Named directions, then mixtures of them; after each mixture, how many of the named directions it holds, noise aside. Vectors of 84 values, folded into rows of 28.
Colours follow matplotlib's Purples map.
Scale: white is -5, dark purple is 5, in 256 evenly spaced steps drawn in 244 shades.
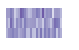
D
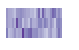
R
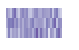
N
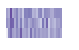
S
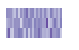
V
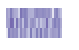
three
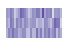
one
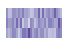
three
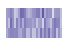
one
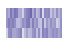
three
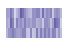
one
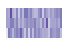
two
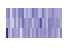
one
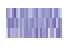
one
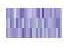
two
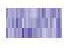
one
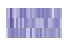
two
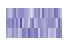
three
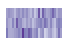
one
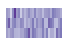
three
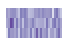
three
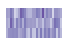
one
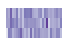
two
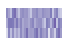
one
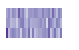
three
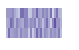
three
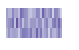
three
